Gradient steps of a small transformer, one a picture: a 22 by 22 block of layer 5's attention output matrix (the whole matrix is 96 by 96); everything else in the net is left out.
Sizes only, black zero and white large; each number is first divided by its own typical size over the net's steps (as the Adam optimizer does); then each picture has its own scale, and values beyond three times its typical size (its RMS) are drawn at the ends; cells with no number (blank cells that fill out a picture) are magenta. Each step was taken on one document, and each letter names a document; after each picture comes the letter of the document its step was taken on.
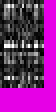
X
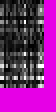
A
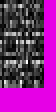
X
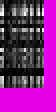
A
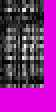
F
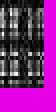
A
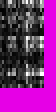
F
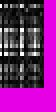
X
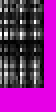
X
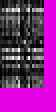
F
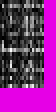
F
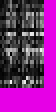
F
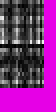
A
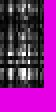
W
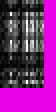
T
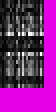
W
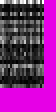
A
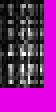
W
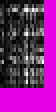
T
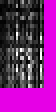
W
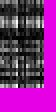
F
